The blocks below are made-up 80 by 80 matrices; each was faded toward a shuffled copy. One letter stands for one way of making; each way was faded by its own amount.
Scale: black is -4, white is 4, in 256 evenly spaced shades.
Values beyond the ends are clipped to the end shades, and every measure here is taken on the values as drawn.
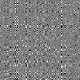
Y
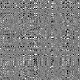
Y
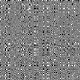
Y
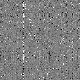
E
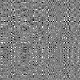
Y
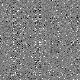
E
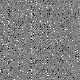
E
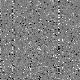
E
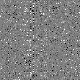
E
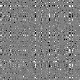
Y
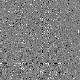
E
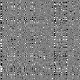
Y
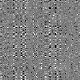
Y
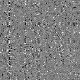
E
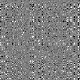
Y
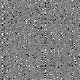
E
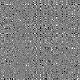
Y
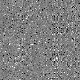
E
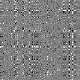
Y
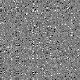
E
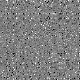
E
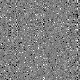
E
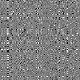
Y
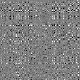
Y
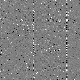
E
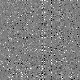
E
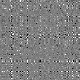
Y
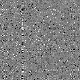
E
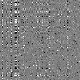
Y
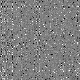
E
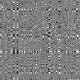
Y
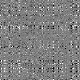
Y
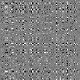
Y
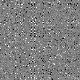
E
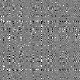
Y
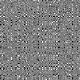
Y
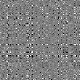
Y
